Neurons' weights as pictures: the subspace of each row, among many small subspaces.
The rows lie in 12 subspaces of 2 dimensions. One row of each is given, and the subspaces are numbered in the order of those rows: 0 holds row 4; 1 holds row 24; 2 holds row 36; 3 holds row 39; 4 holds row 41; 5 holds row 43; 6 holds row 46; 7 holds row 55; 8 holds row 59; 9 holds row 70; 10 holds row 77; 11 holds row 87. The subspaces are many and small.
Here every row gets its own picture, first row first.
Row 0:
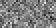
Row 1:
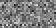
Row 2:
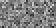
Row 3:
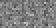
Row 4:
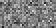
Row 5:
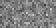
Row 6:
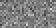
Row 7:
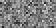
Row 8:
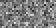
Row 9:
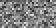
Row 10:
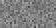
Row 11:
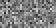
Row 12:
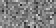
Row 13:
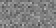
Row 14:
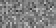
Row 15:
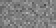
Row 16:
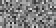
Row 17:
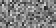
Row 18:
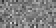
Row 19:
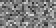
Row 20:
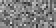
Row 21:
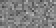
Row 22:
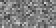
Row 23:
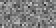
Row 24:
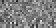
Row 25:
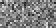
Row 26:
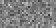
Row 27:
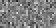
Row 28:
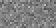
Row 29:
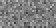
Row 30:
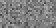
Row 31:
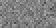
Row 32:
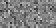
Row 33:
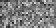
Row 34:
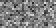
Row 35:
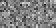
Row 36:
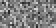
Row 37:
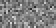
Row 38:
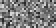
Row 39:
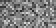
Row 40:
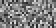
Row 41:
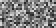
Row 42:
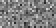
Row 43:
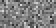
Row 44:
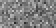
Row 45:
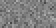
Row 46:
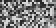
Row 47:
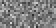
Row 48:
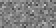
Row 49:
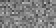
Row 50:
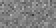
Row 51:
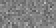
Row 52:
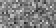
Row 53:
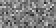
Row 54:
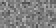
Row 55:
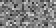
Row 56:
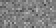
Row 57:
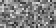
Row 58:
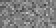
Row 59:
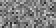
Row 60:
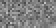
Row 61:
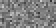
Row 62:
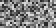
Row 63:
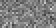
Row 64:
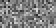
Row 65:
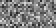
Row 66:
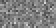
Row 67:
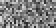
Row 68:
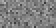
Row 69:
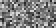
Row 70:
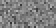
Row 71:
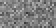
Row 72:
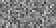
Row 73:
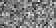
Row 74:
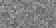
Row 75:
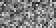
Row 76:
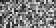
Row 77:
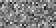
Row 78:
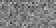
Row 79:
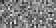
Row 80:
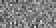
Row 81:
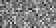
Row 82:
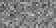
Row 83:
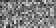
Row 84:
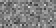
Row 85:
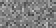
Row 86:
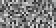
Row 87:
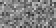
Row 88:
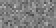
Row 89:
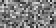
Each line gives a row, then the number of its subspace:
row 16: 3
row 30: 10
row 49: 2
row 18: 1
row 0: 8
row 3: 7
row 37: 9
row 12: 5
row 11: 2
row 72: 4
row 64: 2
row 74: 5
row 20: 3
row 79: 6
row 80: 1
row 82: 9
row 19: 7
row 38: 4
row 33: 6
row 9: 10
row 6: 8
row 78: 10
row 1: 0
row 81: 3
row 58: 3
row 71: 11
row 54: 2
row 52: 5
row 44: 5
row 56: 3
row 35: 2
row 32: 2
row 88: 9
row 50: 9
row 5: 1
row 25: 8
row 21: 4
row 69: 4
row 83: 6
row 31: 8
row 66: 7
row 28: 10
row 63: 8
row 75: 11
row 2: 4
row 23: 0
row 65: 0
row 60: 10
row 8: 7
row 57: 5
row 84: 0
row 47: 9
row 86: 1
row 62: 7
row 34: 7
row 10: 6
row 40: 1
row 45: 8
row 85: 8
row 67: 1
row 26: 6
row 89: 5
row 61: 4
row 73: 11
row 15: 3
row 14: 9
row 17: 10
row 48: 10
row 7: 0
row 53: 9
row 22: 0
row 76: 6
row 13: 0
